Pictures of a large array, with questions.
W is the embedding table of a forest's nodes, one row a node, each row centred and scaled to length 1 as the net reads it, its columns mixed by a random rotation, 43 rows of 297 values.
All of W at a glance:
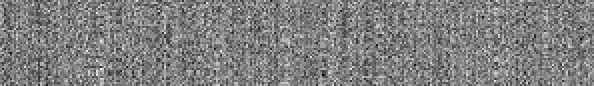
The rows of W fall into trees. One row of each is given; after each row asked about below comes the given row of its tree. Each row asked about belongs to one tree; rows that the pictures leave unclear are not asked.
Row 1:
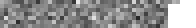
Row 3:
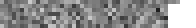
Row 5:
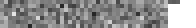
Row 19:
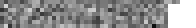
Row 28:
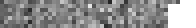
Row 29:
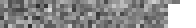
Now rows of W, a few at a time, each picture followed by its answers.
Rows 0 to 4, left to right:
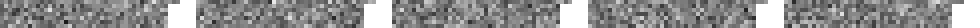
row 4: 29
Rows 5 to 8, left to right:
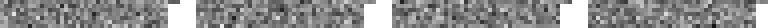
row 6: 29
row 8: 28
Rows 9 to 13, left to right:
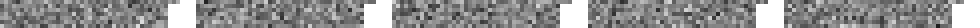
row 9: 3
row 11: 29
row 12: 28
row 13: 19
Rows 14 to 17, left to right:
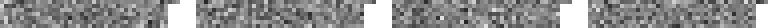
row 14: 5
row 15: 29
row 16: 28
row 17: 1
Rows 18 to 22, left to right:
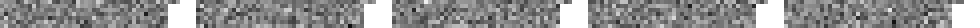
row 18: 1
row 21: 19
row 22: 3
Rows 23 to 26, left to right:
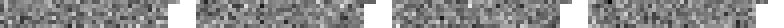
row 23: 3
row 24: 29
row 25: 1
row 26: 5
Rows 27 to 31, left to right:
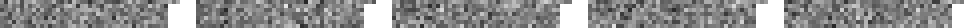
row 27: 19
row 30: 29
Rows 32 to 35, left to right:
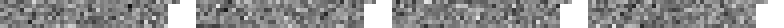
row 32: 19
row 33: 28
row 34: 19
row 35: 29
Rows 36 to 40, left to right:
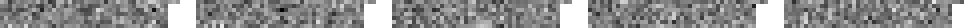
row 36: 29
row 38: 28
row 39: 19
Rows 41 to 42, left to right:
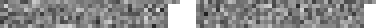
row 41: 19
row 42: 19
